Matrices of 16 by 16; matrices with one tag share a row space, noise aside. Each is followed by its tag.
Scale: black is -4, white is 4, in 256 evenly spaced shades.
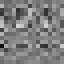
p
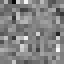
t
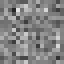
t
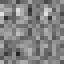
p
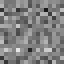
p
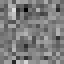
t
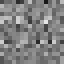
p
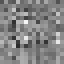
t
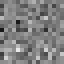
p
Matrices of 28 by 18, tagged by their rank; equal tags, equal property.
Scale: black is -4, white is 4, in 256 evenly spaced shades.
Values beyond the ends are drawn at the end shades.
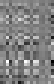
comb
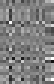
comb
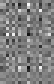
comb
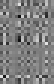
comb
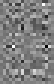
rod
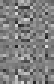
rod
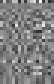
rod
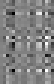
comb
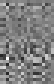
rod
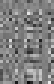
rod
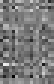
rod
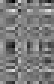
comb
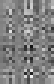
rod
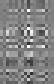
comb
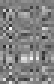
rod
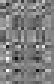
comb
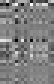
comb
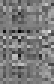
rod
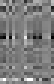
comb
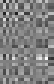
comb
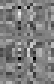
rod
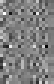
rod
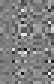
rod
